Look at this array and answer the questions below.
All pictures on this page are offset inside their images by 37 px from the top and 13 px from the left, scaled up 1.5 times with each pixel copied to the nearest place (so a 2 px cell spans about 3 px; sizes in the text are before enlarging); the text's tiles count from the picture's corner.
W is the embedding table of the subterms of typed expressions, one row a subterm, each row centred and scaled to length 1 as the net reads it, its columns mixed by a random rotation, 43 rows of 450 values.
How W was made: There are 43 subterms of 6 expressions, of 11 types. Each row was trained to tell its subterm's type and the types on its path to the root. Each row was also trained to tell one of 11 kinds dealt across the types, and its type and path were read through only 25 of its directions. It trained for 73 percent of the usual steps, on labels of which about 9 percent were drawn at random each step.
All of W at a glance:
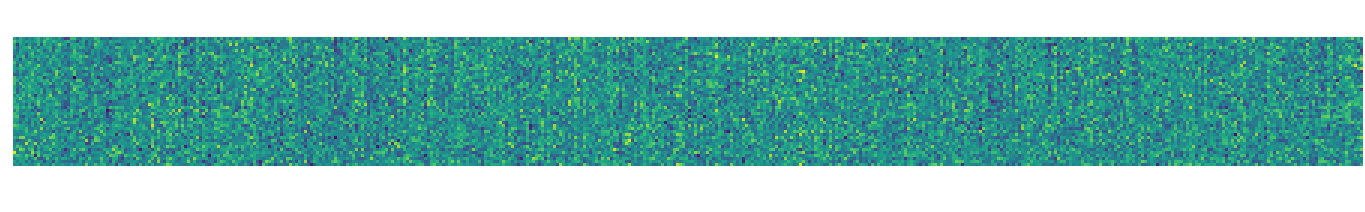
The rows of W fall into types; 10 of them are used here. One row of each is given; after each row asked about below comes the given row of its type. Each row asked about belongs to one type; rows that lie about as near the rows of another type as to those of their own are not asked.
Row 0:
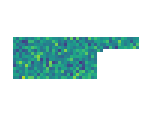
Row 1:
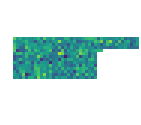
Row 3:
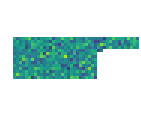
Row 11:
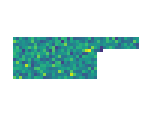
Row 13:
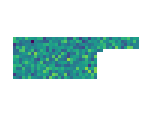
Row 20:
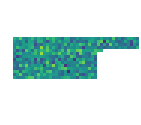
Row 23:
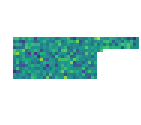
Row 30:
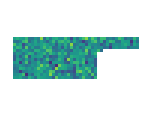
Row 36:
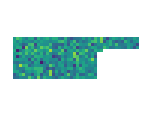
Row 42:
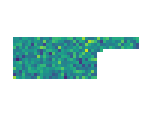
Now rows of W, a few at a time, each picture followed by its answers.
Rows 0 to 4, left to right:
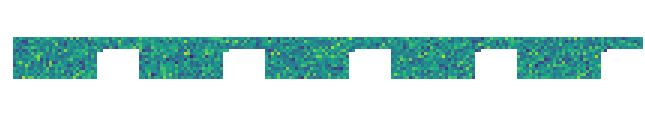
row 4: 11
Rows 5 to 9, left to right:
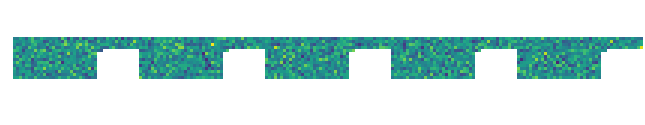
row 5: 11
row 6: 0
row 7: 0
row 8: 3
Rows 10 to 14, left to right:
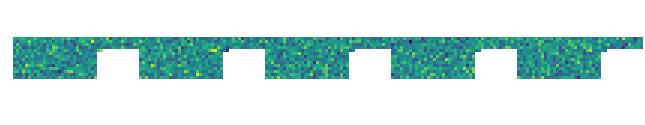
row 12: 11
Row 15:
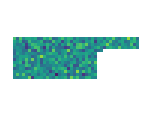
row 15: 3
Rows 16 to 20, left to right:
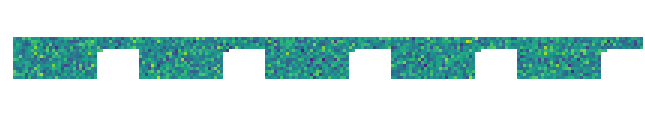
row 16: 3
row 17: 11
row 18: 3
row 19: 42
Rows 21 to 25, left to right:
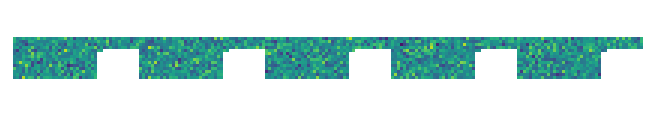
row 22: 0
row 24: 0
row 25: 1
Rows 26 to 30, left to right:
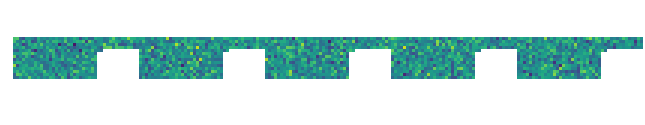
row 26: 13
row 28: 36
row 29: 23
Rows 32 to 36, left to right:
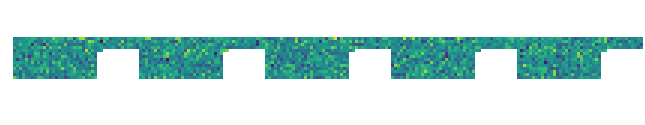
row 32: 42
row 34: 42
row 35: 30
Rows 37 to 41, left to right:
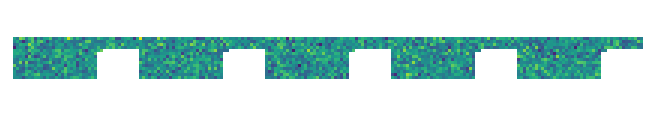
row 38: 23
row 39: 1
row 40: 36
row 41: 13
